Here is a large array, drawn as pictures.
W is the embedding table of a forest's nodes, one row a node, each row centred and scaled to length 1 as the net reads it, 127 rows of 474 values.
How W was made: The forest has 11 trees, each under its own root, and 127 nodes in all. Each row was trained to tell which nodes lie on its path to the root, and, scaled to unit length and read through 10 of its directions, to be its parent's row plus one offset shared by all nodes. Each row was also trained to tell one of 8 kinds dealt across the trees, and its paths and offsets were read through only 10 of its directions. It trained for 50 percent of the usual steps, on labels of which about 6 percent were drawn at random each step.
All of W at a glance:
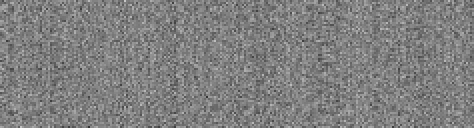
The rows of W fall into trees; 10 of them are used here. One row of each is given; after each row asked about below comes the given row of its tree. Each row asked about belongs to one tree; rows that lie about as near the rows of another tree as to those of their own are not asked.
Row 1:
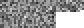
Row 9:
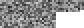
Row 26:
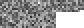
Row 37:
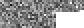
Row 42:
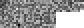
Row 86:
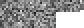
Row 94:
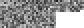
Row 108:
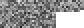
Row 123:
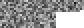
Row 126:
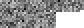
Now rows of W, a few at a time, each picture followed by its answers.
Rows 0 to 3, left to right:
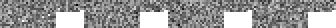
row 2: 37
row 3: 1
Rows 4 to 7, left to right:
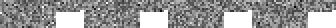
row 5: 123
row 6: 26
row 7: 9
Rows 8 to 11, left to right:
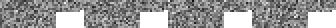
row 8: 9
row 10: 26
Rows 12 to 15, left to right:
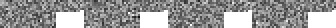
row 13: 37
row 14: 86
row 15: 1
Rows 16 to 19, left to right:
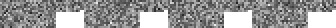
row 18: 37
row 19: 94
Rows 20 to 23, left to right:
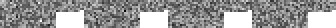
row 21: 126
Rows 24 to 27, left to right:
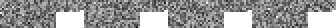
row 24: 86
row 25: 94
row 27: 123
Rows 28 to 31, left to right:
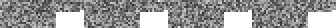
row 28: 94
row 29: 9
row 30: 126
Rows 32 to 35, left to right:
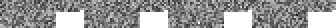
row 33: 123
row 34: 42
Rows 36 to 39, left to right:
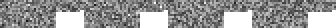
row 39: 94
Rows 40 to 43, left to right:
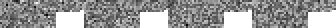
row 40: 86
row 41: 86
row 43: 9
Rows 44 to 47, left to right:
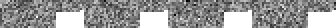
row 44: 9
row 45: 26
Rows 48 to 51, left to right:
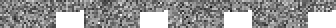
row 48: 123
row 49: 9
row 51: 126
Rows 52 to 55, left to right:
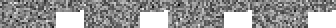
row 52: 94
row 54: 37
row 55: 123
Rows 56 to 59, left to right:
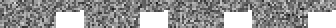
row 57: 37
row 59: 37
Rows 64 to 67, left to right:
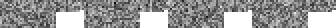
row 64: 42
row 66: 86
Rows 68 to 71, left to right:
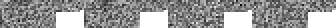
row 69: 9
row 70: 37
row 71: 126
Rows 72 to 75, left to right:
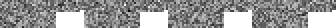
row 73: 37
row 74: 123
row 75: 86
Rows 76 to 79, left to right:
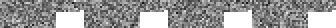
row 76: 9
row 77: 9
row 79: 37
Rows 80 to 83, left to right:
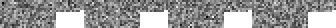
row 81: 37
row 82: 126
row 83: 42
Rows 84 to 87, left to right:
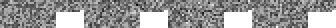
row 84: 26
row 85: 26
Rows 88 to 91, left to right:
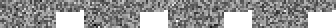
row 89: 9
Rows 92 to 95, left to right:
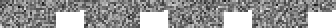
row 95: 123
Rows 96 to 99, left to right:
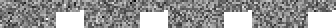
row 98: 86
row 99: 37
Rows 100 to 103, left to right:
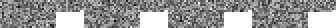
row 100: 94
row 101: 126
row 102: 86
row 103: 1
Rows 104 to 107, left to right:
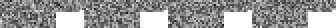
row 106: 123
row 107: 94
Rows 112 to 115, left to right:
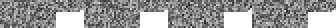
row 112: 126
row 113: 26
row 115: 86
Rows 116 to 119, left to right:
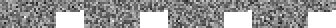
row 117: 42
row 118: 9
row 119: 26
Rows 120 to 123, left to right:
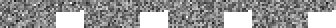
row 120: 126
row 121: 86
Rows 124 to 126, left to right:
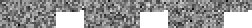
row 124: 37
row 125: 9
